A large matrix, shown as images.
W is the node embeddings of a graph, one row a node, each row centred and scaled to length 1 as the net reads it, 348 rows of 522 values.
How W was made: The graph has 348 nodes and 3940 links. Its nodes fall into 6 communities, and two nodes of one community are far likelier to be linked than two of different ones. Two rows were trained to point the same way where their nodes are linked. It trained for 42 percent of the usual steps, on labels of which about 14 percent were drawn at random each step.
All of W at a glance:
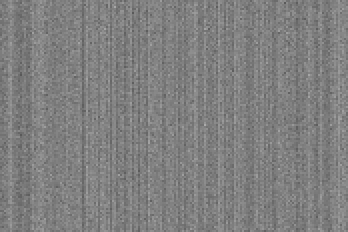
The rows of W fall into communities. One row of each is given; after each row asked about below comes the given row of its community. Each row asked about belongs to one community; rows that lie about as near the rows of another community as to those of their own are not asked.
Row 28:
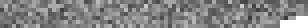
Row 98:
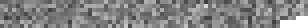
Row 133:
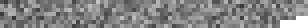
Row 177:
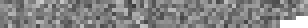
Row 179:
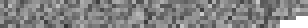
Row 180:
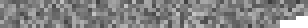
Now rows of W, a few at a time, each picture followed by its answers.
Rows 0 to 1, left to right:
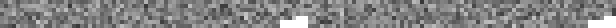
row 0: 133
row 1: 180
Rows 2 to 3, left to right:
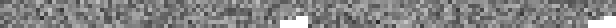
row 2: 177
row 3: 179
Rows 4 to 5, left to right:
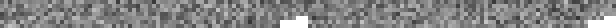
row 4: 177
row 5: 179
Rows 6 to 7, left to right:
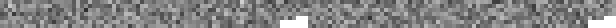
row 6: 28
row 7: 133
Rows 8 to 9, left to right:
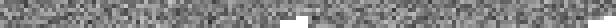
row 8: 133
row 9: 179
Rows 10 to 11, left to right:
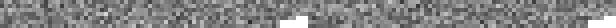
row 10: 179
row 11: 28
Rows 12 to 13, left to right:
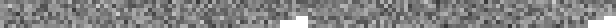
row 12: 28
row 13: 133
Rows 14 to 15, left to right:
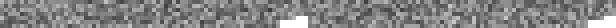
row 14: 180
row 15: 28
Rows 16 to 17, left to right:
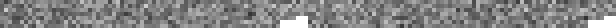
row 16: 98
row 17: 177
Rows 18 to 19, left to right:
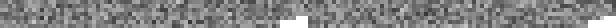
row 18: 179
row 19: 180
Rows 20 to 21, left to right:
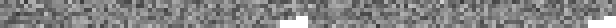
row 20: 180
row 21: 179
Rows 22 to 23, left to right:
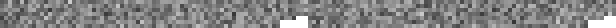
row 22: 98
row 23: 98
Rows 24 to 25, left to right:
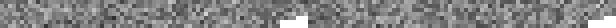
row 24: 133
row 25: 98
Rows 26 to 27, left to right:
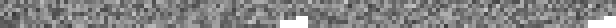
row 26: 180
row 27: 28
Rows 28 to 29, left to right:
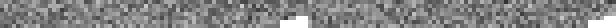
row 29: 28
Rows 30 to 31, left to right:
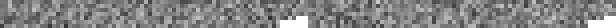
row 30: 179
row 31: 179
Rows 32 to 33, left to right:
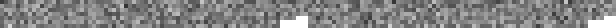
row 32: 177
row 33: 179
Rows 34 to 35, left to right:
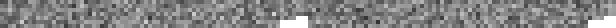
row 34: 179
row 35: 98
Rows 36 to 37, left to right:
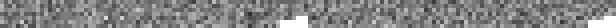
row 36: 179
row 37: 28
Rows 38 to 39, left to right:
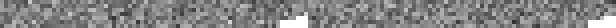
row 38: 179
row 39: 28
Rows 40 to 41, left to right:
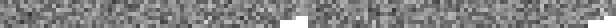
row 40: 133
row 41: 98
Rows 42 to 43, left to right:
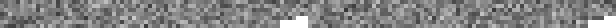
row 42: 28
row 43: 177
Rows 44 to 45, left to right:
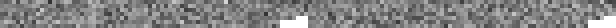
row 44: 177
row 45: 133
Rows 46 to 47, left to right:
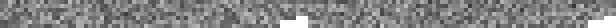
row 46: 180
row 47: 28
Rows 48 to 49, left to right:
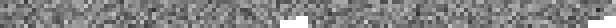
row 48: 98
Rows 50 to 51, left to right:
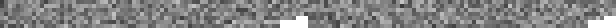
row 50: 98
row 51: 177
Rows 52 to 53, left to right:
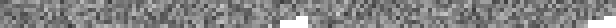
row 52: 98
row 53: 28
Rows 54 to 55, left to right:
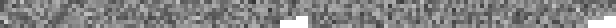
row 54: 98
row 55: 28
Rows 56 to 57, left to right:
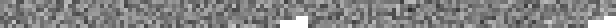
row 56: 177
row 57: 98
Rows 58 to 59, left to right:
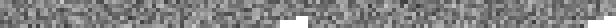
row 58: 180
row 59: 179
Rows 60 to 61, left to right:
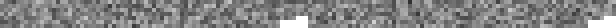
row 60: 180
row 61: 133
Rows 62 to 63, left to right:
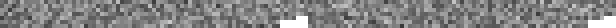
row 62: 180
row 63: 177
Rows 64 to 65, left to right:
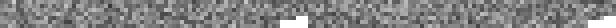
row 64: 177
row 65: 177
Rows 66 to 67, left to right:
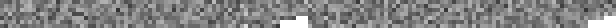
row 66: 177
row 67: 28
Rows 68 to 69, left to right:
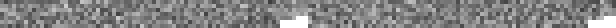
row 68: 133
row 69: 179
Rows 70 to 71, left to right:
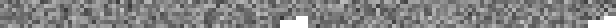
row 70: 98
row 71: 28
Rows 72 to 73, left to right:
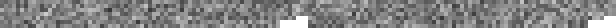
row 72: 179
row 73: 98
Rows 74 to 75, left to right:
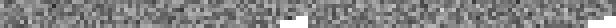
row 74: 133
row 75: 180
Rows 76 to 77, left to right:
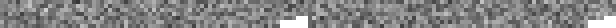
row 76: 177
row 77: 180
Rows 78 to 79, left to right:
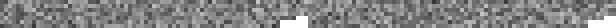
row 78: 98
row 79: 180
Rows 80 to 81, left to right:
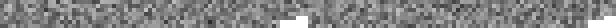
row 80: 180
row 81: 179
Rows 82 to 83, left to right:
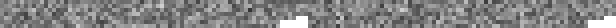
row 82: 180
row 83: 133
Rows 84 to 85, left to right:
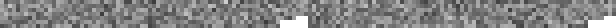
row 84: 133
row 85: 98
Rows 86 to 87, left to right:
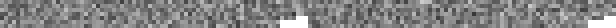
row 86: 179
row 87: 28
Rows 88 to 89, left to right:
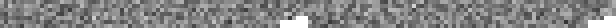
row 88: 28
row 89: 177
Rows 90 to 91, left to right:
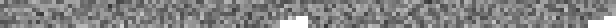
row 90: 180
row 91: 133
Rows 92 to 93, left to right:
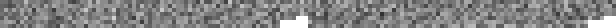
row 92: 98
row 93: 179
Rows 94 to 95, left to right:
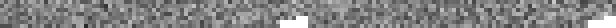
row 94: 180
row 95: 180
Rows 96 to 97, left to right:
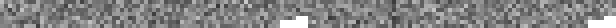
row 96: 28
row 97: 133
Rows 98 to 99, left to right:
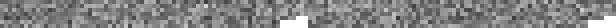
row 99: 180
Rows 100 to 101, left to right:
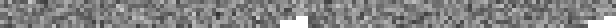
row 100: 133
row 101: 177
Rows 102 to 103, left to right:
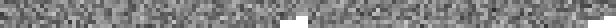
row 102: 133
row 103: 28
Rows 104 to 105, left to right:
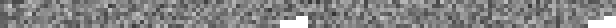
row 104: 177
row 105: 177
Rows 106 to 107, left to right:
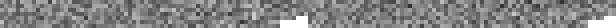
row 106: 177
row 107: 28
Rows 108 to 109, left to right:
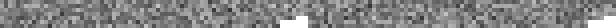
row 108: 133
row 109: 179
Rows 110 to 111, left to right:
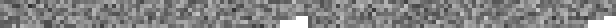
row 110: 180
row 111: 180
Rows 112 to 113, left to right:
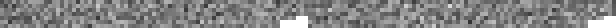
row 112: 98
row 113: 179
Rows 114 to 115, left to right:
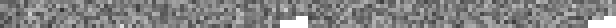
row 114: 133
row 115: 98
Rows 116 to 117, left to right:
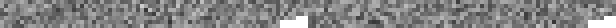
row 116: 28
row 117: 177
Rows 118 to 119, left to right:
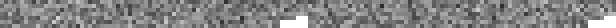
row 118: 28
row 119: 133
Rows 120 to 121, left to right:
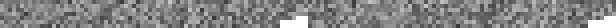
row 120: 133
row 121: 177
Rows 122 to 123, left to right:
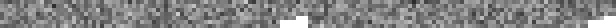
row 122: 133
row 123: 179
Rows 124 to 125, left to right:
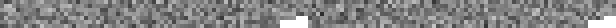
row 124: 177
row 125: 28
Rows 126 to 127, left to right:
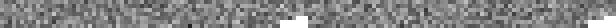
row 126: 133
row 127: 177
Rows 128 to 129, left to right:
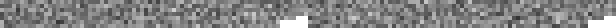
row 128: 28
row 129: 180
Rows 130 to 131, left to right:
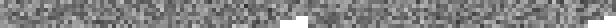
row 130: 28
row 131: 98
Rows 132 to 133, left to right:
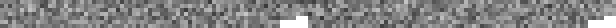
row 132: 179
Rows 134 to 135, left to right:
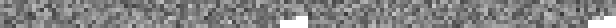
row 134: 179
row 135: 98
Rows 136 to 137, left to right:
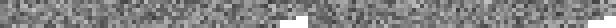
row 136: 180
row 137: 98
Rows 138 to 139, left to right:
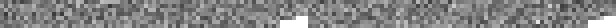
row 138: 28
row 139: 28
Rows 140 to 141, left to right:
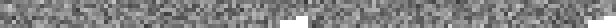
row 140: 177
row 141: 133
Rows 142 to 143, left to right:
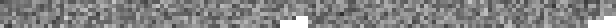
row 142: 98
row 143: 179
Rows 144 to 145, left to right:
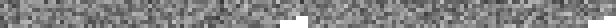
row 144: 180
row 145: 179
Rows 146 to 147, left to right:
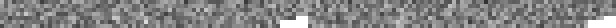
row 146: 133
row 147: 179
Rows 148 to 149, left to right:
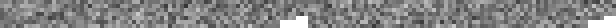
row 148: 28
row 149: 177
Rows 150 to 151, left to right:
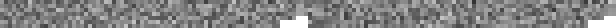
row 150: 133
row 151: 133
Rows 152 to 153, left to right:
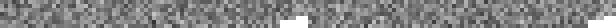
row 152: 179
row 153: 133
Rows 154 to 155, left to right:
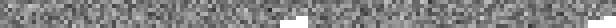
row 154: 28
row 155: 28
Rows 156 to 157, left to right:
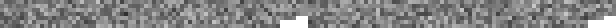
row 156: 133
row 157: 180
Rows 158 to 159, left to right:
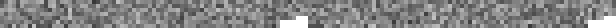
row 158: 180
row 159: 133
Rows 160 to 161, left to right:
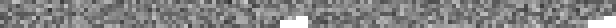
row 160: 98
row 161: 180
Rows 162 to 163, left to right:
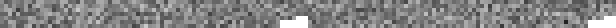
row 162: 177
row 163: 28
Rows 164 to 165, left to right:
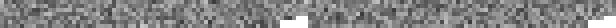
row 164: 133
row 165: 28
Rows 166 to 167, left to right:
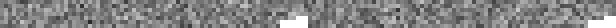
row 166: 133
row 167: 180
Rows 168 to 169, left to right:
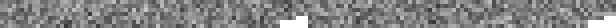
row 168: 177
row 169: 180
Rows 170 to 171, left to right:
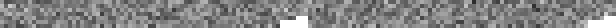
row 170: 133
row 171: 28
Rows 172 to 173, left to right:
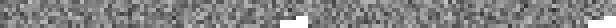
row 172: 177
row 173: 133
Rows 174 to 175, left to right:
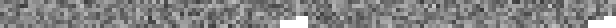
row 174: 179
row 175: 98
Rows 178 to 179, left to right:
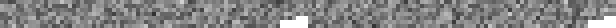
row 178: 177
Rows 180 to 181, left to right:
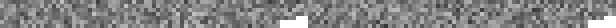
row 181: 179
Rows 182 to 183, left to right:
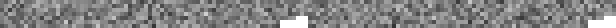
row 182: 98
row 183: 133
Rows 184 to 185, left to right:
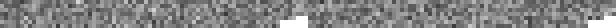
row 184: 179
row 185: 28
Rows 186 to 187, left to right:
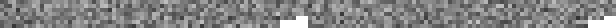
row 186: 98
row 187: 177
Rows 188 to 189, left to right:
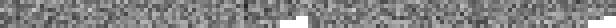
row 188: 179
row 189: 28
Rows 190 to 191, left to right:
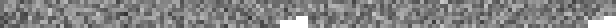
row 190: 177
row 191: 28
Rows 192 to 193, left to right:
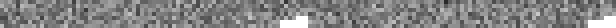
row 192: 28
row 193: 179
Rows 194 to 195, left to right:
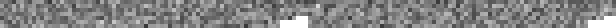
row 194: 28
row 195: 179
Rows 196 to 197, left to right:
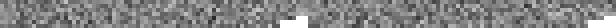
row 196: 133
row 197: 180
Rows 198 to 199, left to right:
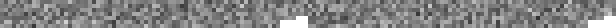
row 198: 98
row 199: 28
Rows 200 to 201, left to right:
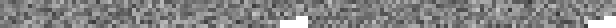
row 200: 180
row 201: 133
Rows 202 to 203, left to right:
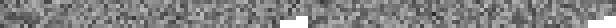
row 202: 98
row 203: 180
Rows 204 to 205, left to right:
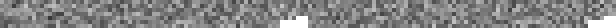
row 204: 180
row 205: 133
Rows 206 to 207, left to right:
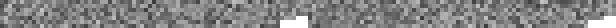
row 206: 98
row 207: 28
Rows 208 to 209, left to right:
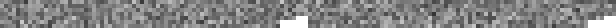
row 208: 133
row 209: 180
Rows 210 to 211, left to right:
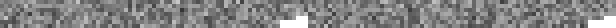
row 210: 180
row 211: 133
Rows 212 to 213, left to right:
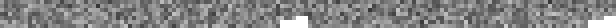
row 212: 179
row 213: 28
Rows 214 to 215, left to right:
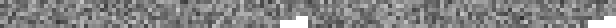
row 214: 179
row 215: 98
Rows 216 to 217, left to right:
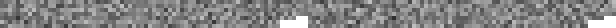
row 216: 179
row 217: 133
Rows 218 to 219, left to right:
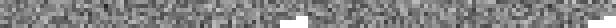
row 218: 133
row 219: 133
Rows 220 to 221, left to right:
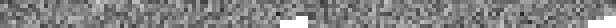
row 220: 177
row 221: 179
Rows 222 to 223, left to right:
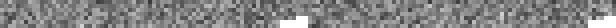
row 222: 179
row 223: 179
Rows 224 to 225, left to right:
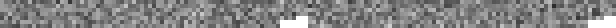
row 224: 133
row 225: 179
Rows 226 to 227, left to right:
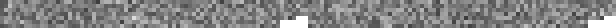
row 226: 28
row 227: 177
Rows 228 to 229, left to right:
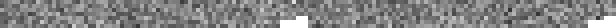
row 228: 177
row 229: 133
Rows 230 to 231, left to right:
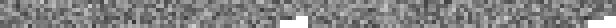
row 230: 180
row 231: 180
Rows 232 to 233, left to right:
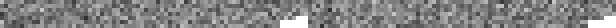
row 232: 28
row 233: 177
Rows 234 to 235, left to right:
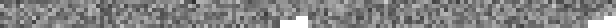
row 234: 133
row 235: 28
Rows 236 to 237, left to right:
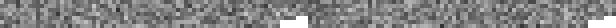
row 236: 180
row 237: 98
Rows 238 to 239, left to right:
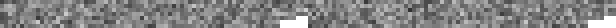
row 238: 177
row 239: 180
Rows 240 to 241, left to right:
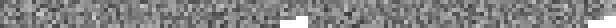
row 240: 177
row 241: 133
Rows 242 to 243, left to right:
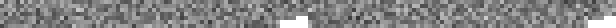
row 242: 180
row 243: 28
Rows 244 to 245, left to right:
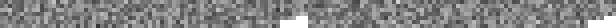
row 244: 179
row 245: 179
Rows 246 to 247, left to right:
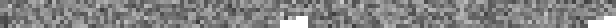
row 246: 177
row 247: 177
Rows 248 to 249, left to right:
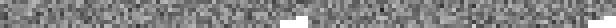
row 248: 28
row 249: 133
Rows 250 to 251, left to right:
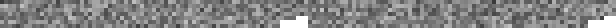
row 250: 177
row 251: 98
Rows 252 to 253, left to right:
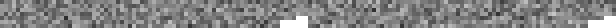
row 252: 177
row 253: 180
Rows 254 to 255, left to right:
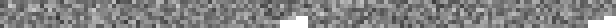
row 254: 179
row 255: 180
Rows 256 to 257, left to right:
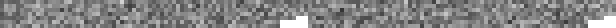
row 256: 177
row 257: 133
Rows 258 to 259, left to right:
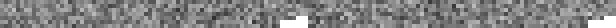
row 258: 133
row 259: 98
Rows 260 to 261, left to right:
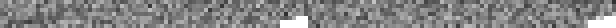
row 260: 28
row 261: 28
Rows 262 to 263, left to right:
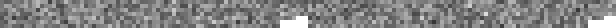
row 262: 177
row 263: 133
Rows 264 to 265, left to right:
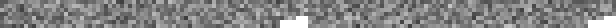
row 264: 98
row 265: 179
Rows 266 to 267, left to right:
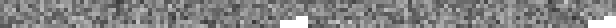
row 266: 180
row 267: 133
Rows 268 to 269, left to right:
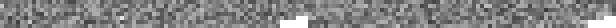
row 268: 133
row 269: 180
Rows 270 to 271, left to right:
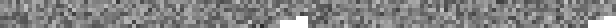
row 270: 177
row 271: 98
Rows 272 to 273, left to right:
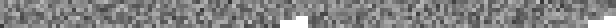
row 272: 133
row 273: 28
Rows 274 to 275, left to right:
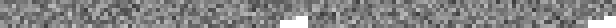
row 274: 28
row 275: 177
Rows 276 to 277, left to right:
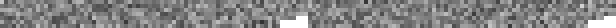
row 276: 133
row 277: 28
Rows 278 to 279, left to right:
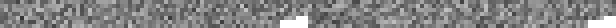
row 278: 28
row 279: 179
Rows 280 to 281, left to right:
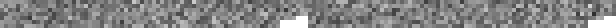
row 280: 28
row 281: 98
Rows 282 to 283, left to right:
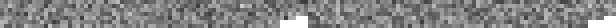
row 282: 28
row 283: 133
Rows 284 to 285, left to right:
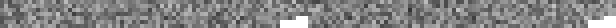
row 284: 177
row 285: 133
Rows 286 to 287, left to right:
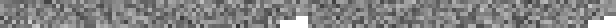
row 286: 133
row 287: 98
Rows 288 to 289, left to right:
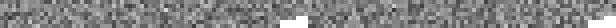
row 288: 177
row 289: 133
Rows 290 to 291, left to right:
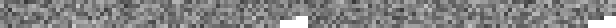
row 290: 28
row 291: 98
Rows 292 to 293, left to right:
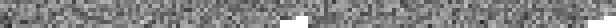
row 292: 28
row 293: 179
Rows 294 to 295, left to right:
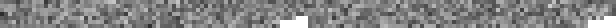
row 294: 177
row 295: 180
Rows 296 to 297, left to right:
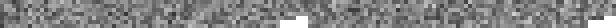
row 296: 180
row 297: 98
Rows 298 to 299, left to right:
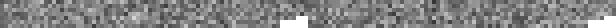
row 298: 177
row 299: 98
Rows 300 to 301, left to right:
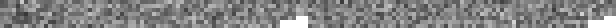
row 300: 98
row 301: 179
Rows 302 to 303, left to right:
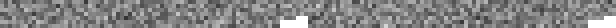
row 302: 133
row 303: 177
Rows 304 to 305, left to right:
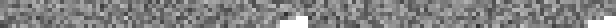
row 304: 180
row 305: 180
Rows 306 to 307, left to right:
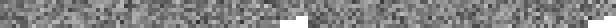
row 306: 177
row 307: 98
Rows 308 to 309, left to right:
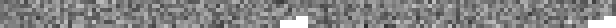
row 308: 98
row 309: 179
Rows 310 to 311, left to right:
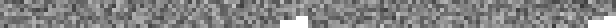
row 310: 133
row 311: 28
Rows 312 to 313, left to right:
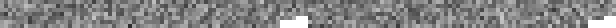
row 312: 28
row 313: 133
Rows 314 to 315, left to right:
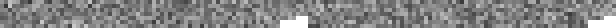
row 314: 28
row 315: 133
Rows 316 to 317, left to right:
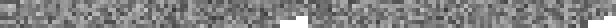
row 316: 177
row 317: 98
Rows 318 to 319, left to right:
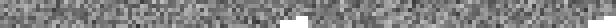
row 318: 28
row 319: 179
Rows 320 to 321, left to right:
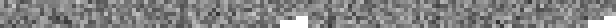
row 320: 133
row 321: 177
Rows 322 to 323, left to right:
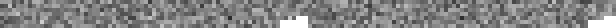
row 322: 180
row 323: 98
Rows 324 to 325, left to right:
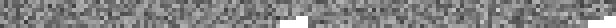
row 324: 179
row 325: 180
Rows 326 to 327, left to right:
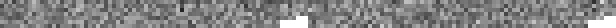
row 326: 179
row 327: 177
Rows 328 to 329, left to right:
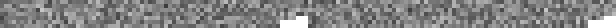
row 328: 177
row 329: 133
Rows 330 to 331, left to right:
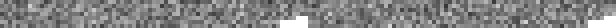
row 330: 179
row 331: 28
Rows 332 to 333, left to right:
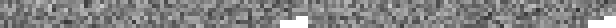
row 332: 177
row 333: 177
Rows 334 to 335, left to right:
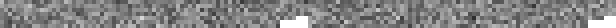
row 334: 28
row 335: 133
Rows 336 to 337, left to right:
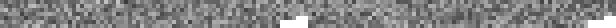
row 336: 133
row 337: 180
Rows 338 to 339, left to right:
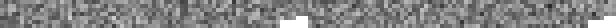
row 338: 180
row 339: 133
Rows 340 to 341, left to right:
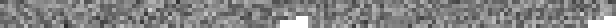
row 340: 180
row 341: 179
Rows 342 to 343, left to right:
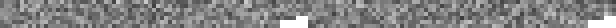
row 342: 180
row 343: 180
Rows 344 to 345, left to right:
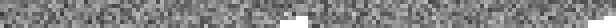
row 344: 28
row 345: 28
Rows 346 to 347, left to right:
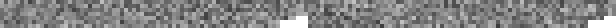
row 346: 28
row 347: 98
